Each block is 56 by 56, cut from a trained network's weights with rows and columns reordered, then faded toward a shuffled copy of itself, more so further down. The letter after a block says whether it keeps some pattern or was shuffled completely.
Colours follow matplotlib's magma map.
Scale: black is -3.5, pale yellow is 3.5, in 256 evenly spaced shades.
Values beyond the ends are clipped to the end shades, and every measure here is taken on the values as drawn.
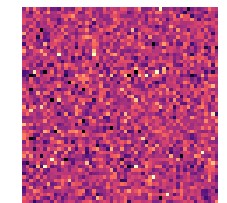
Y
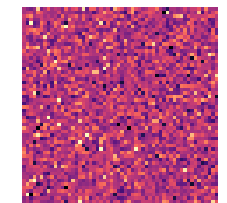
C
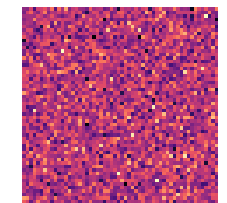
C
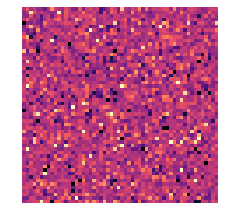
C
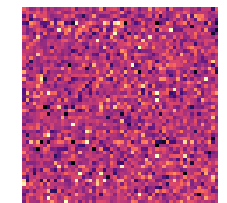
Y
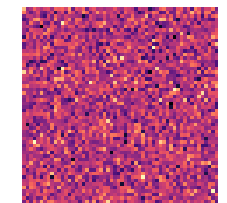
Y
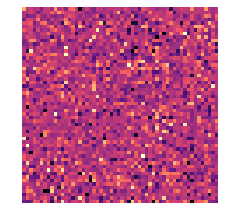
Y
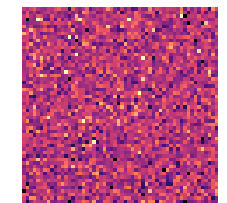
C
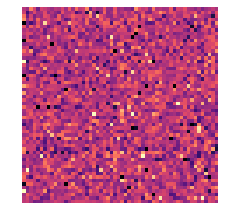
Y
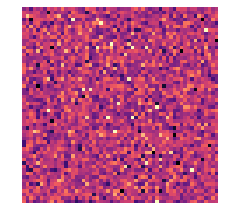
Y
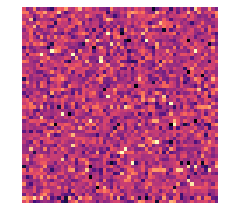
Y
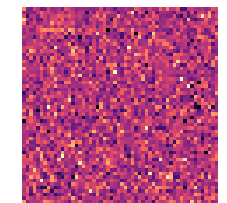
Y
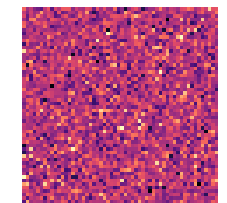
C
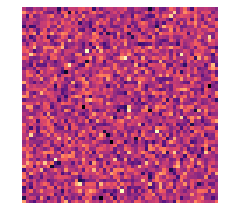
C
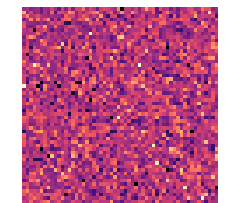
Y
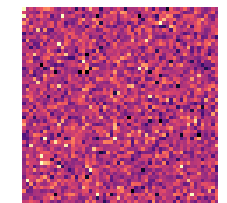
C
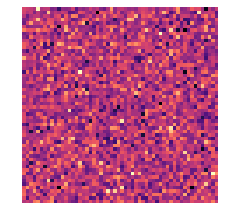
C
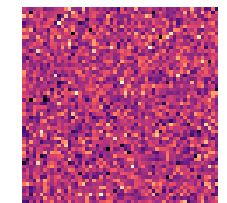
C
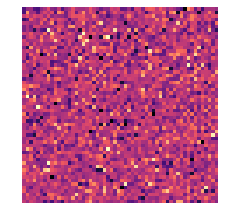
C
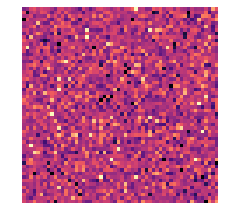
C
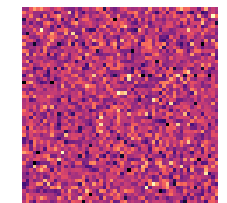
Y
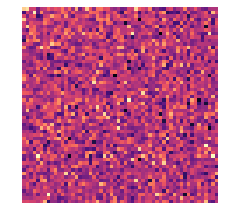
Y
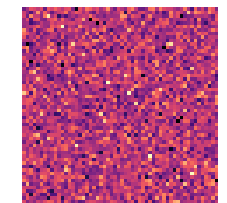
C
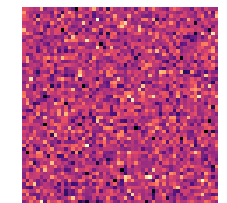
Y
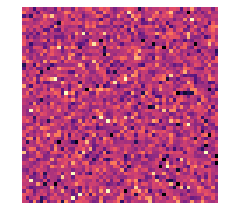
C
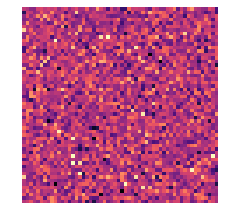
C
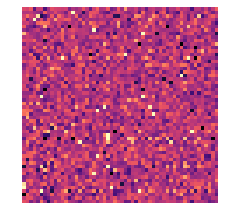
Y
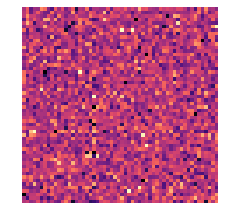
Y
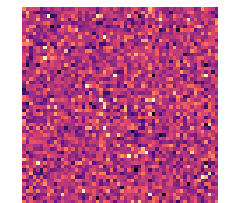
Y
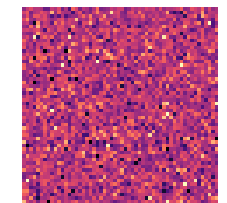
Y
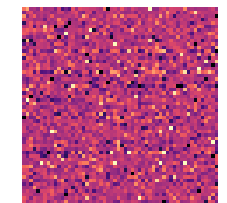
Y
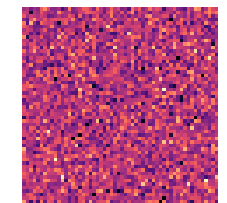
C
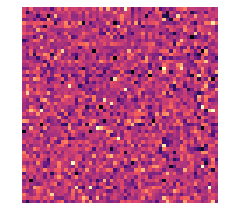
Y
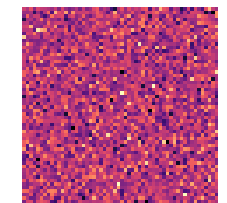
C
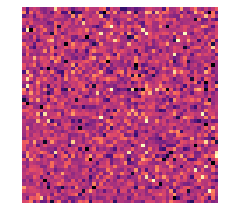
Y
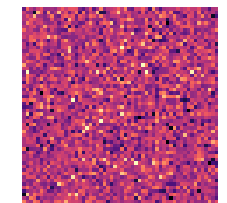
C
